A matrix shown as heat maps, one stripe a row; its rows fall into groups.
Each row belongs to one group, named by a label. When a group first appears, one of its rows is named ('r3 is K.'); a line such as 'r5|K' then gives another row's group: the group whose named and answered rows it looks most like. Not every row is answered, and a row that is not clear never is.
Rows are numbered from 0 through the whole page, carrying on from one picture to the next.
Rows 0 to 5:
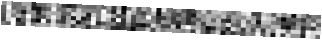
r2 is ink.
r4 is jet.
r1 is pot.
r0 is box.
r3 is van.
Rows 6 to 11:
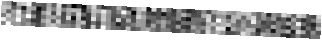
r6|box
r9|van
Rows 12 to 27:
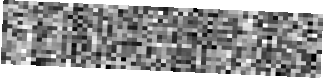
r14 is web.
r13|jet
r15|box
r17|jet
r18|web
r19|pot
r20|box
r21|jet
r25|van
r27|pot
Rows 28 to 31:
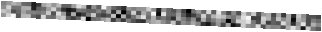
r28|ink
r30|box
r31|jet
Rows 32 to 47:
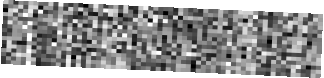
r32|box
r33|ink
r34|jet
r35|box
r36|ink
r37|van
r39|web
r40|web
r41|jet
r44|box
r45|web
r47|web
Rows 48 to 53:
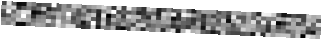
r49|jet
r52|van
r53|jet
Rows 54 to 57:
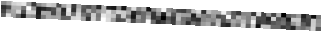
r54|van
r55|web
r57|ink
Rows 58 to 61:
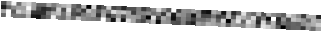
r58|jet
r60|pot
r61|pot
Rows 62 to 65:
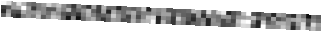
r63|web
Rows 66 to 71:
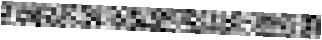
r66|van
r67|web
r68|ink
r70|jet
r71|ink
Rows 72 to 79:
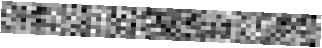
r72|van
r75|ink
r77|jet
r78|ink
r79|van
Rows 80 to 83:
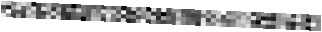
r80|box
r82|box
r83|box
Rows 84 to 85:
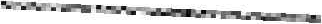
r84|van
